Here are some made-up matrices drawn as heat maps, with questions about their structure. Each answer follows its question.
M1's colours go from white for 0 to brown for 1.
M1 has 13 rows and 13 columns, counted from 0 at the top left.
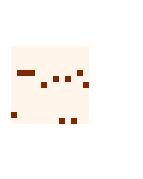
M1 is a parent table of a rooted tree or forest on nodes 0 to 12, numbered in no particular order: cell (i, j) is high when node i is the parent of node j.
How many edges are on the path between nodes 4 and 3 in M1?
1
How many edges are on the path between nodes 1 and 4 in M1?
1
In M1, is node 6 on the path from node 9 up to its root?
yes
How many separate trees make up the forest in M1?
2
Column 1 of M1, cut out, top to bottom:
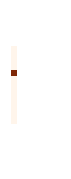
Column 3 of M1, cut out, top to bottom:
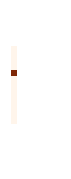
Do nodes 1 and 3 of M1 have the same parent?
yes
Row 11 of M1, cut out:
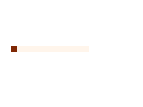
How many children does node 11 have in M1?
1
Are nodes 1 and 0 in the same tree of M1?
yes
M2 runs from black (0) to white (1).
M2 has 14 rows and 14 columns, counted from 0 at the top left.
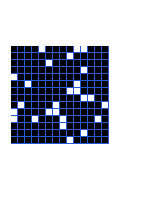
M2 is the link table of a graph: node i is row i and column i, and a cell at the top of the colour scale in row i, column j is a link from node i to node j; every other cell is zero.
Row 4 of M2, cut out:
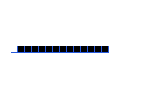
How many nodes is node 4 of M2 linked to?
1
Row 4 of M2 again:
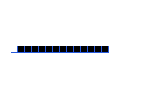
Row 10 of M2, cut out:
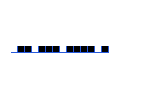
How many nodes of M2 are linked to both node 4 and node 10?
1
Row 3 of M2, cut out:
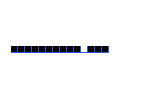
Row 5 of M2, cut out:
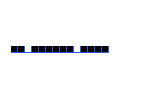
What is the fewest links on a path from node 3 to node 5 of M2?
4
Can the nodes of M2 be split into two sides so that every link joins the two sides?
yes
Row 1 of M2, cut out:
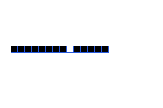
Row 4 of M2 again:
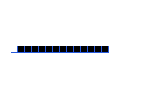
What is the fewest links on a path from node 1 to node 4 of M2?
5
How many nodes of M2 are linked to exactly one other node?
7
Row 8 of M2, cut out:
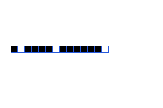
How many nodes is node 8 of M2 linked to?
3
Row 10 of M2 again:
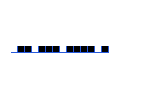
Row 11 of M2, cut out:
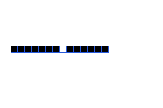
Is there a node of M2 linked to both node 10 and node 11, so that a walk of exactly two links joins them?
yes
